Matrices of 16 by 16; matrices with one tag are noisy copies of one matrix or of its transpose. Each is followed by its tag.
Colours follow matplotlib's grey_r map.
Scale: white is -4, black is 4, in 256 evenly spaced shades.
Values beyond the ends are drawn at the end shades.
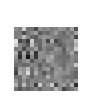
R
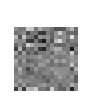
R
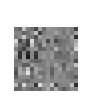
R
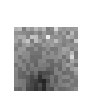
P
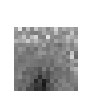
P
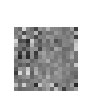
R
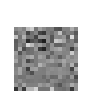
R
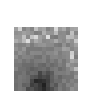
P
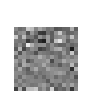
R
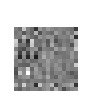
R
